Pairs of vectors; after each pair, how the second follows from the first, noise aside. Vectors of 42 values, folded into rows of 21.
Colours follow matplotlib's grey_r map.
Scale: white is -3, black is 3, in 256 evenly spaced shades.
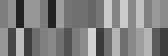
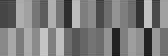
reversed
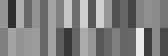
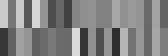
wrapped around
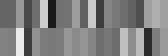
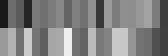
shuffled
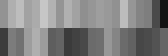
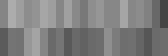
shrunk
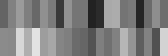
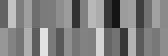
shuffled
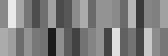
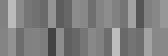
shrunk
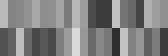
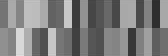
shuffled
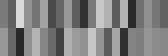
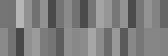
shrunk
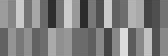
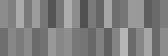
shrunk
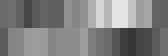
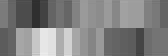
reversed
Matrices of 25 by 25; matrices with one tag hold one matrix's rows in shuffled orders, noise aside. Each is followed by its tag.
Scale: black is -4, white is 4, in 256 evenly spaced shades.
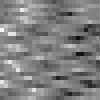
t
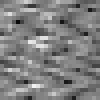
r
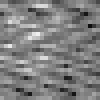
r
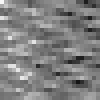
t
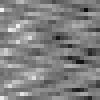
t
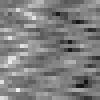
t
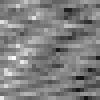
t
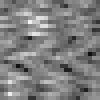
r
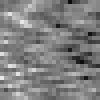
t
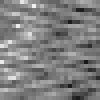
t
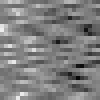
t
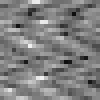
r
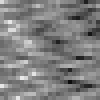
t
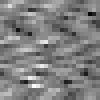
r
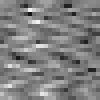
r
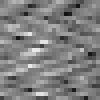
r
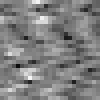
r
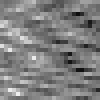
t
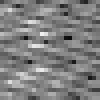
r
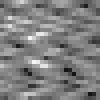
r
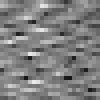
r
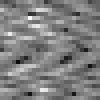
r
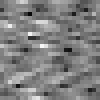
r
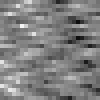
t
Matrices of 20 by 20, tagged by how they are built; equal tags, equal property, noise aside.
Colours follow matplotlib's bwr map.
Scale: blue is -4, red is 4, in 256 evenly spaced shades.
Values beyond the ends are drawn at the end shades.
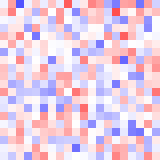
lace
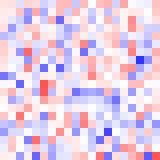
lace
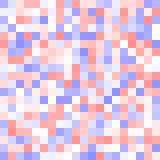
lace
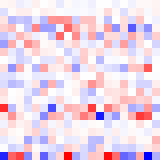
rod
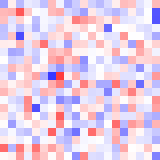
lace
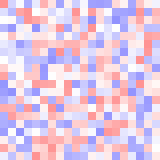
lace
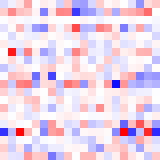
rod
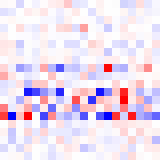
rod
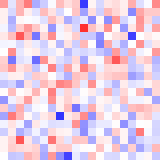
lace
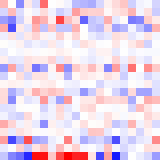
rod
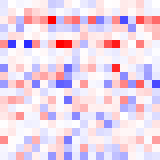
rod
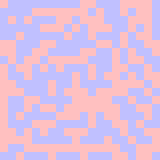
lace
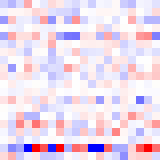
rod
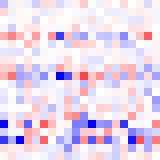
rod
